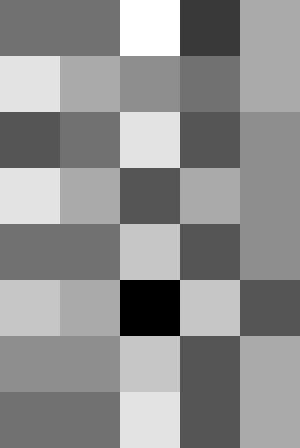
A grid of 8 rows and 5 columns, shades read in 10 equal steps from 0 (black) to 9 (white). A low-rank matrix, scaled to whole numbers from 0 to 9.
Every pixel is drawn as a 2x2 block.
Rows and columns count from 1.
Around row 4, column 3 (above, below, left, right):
8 7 6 6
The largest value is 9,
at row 1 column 3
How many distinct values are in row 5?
4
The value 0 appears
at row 6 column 3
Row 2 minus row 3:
5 2 -3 1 1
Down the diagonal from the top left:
4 6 8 6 5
